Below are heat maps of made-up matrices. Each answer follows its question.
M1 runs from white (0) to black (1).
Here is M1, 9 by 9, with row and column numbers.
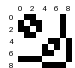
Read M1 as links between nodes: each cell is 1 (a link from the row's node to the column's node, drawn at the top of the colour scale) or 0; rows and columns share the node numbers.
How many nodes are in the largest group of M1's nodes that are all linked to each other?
4
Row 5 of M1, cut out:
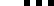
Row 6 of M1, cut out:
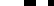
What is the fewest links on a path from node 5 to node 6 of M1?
1
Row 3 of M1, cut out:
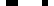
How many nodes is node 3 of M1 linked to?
3
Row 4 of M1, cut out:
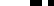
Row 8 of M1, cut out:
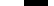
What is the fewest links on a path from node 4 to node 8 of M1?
1
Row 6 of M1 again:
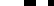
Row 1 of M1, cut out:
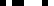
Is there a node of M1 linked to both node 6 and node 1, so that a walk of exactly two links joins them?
no
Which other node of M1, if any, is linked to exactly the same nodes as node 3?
node 0
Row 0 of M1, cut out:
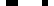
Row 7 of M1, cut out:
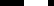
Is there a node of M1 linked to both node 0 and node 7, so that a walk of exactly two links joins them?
yes
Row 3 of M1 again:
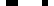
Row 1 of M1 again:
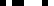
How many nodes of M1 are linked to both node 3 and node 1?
2
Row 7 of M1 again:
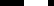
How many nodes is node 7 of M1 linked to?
5
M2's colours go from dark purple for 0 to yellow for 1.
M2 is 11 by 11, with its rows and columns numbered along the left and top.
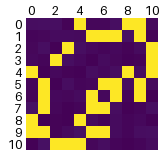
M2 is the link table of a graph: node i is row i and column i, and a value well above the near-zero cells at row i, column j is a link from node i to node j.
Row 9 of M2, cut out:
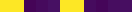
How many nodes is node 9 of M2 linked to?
4
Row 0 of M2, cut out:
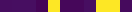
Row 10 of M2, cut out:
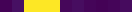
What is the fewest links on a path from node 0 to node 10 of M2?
2
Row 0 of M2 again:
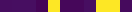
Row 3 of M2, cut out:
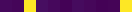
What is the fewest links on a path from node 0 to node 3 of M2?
3
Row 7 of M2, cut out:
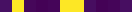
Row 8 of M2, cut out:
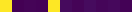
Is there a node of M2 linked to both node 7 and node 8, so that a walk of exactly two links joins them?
no
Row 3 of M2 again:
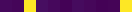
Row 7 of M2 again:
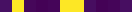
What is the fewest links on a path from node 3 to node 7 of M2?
6
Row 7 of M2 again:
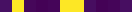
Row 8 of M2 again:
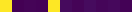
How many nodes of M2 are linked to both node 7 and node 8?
0
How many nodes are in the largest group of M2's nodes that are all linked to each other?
4
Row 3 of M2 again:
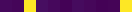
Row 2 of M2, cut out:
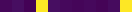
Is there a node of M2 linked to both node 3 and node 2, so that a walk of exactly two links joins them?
yes
